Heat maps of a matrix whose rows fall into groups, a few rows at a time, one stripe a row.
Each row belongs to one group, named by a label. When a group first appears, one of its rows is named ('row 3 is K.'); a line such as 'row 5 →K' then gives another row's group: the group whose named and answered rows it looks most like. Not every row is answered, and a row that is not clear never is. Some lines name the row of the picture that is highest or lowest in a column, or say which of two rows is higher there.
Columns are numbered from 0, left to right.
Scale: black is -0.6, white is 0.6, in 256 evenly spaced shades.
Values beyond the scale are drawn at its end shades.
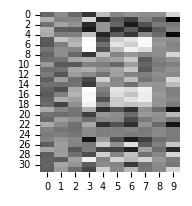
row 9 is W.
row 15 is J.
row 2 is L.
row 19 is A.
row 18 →J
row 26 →W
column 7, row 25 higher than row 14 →No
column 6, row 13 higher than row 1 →Yes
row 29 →J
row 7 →J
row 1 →A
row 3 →L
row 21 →L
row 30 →L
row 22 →A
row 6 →J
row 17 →J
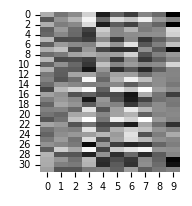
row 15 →J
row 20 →W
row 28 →L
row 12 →W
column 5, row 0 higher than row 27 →No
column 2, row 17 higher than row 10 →Yes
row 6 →W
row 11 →L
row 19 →J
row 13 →J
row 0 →A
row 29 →A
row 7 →A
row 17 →L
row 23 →J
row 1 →J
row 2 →A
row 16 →A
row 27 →J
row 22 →A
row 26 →L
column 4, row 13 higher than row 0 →Yes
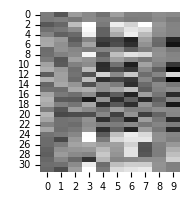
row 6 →A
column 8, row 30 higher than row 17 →Yes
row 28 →W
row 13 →A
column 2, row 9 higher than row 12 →Yes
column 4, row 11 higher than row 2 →No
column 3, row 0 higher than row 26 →No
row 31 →J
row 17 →L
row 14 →L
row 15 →W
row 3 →J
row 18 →A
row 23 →A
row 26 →W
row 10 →A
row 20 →L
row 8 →J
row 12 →W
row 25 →J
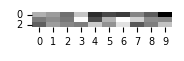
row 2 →W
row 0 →A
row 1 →J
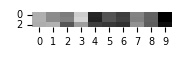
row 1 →A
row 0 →A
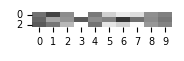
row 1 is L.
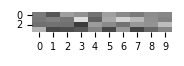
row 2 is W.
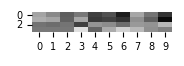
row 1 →A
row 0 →A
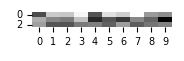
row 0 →J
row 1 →A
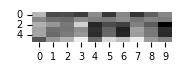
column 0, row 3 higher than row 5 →Yes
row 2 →A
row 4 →A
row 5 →J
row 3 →A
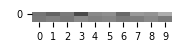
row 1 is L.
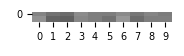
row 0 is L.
